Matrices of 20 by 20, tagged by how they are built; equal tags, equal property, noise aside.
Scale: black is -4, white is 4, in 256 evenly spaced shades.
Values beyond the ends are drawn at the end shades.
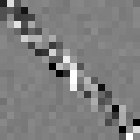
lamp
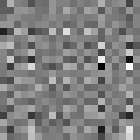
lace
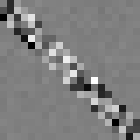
lamp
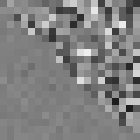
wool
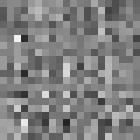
lace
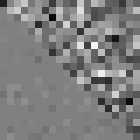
wool
